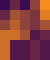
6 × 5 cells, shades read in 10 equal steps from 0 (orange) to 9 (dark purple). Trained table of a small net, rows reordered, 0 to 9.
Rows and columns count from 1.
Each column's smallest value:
2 2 4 5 0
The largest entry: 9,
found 2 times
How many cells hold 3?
1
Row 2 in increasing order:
1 4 5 6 7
